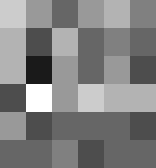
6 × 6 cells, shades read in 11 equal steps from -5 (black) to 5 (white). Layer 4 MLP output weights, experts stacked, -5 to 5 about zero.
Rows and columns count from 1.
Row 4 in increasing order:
-2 1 2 2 3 5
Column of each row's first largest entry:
1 1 1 2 1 3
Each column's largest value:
3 5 2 3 2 2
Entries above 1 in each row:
2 2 1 4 0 0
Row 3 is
2 -4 1 -1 1 -2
